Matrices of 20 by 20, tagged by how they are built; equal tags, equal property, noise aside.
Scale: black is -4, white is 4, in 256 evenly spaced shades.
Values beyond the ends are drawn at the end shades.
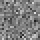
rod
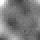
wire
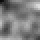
wire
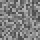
rod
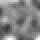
wire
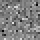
rod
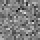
rod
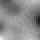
wire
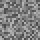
rod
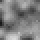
wire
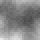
wire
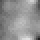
wire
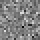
rod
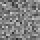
rod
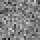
rod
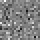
rod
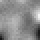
wire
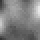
wire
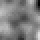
wire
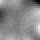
wire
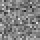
rod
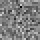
rod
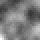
wire
